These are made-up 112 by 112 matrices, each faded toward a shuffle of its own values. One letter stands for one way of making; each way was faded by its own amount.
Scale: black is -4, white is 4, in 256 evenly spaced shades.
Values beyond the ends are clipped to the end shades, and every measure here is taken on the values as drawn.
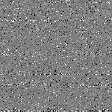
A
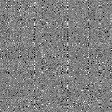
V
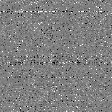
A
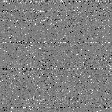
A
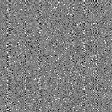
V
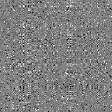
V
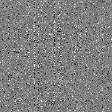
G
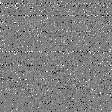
A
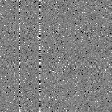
V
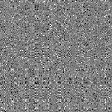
V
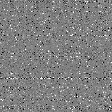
A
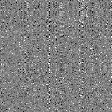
V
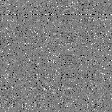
A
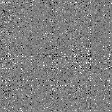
G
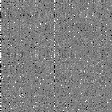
V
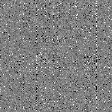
G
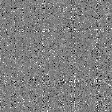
G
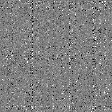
G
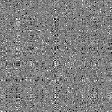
V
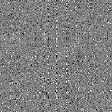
V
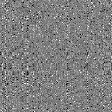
V
